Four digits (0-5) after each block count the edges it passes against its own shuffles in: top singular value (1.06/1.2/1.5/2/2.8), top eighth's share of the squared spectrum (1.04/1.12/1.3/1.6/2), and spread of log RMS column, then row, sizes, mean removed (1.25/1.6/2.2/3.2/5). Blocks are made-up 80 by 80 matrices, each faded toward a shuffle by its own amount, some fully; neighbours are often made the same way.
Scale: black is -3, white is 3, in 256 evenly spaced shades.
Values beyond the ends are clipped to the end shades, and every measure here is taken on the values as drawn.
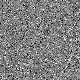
0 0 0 0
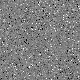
0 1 0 0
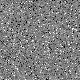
1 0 0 0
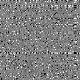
4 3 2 2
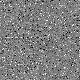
2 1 0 0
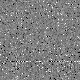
3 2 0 1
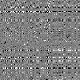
5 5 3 3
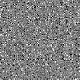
4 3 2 2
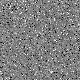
0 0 0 0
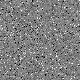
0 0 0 0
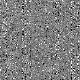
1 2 3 0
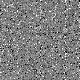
1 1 2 0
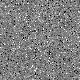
1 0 0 0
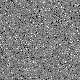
0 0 0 0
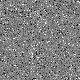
0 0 0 0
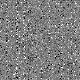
1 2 3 0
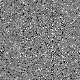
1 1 1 0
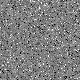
0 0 0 0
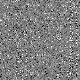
1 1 2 0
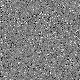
1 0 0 0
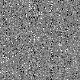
1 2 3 0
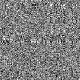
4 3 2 2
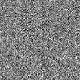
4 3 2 1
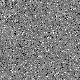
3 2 0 0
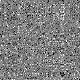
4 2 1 1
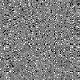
4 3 2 2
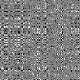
5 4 4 3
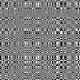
5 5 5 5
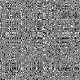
4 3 2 2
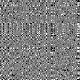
5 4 3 3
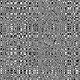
5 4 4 4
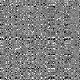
5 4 3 3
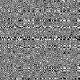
5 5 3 4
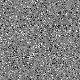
3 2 0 1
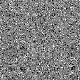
3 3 1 1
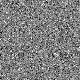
3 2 0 1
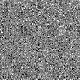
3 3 1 1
